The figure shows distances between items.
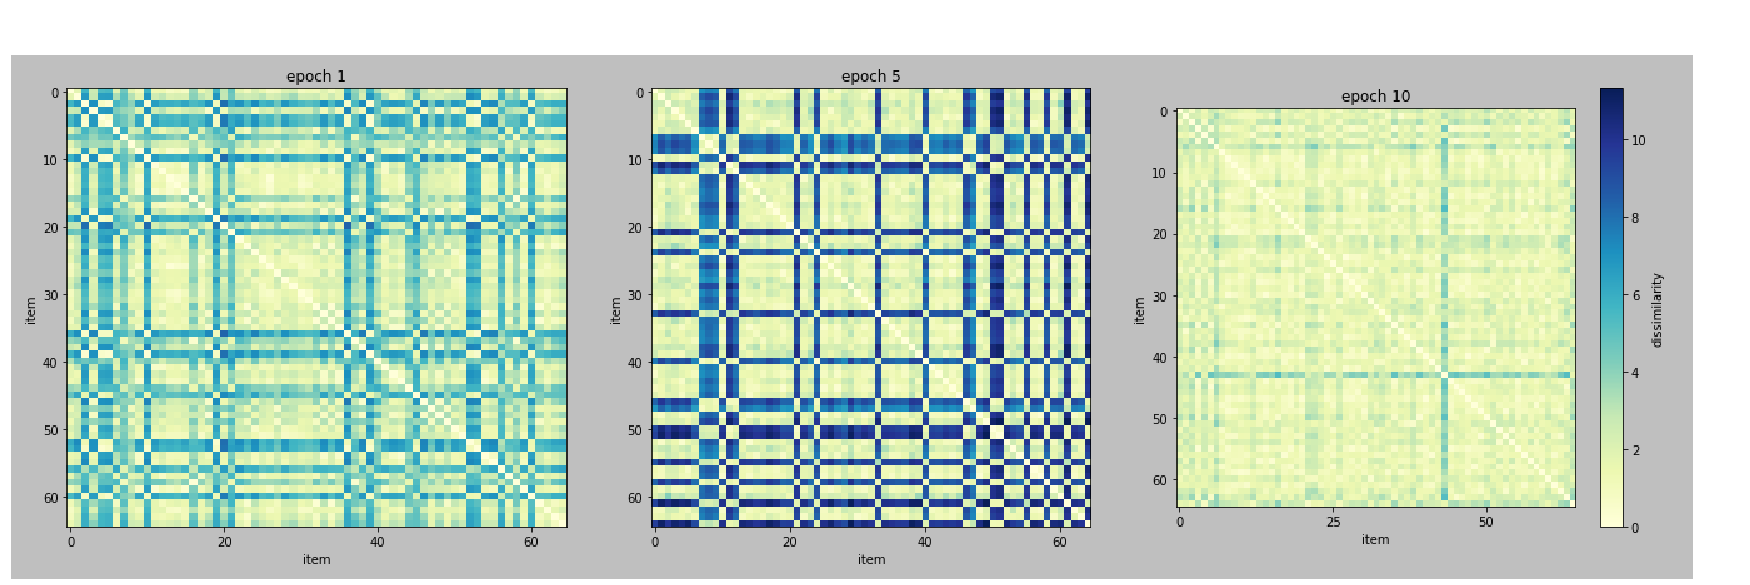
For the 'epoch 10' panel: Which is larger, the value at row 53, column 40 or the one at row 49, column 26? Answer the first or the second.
the second
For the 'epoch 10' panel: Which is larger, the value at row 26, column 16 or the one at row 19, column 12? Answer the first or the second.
the first
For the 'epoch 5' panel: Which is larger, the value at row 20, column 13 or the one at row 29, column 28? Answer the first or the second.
the second
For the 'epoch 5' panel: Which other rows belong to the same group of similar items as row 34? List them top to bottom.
0, 1, 2, 3, 4, 5, 6, 10, 13, 14, 15, 16, 17, 18, 19, 20, 22, 23, 25, 26, 27, 28, 29, 30, 31, 32, 35, 36, 37, 38, 39, 41, 42, 43, 44, 45, 48, 49, 52, 53, 54, 56, 57, 59, 60, 62, 63
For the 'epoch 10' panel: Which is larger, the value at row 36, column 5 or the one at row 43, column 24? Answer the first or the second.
the second
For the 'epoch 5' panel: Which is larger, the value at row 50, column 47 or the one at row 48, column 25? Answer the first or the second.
the first
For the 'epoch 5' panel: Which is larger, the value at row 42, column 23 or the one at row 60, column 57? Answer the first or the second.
the second
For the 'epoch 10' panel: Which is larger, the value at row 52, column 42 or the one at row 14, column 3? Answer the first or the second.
the first
